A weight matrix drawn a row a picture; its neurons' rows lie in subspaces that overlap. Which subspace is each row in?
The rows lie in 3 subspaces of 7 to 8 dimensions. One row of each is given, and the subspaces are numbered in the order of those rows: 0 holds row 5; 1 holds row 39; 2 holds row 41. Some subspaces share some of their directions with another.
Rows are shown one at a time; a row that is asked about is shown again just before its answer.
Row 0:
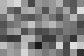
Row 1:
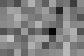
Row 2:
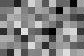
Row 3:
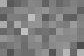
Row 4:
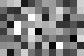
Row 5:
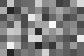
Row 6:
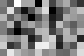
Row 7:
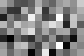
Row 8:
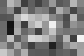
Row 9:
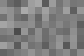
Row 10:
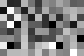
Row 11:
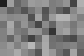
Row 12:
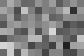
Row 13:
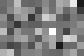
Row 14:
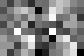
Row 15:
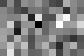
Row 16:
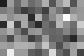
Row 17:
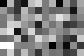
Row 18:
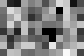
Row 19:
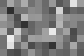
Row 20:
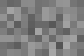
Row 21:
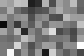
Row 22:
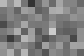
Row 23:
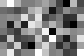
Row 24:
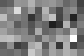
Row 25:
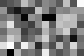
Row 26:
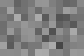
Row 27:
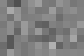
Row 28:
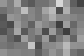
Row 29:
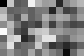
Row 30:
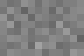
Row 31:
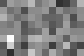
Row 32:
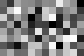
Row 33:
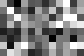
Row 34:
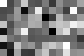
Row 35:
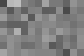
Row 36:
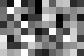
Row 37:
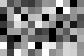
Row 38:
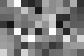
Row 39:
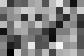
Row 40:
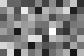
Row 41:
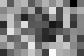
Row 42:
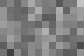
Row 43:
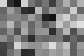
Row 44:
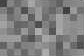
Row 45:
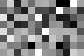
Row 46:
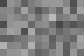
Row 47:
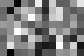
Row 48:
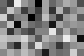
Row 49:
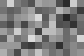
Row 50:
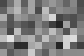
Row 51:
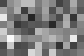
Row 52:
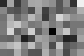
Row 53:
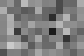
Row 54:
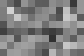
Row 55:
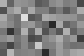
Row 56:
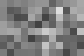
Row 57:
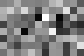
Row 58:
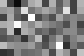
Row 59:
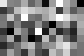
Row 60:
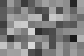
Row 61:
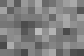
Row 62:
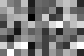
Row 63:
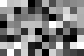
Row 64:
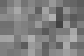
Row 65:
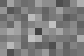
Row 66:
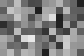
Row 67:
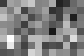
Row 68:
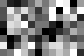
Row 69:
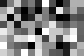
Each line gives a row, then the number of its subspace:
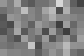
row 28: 0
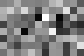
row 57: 1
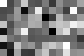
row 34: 1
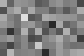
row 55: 0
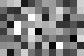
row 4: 2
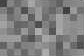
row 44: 1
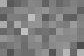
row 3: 1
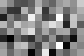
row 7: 2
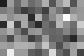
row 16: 1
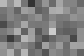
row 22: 2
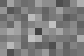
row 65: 0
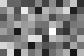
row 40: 1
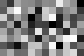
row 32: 2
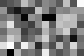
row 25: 0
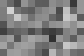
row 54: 2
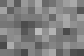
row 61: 0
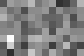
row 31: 2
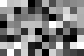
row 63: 1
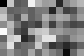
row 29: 1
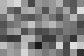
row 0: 1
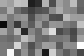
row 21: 1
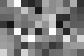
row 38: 0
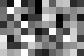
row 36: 0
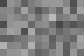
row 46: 1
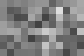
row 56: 2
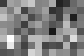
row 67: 2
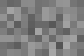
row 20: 2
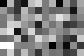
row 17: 1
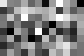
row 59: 0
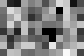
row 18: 2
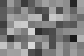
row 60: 1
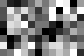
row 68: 1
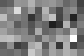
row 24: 2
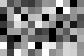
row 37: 0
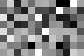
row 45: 0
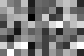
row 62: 2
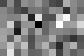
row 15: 1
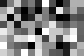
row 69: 0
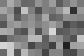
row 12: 1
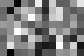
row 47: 0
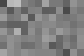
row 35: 1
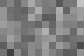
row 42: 2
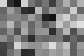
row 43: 1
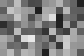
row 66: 2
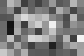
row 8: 2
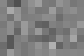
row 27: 0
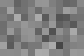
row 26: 0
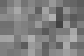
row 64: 2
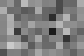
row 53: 2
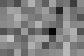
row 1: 2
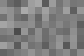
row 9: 1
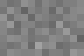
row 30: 0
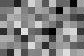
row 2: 2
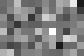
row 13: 2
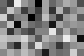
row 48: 0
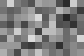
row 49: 0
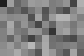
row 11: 1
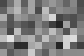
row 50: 2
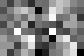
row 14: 0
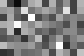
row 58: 1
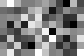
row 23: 0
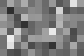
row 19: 0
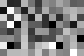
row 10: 0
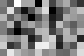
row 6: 0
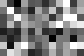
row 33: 2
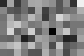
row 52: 1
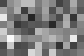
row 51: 2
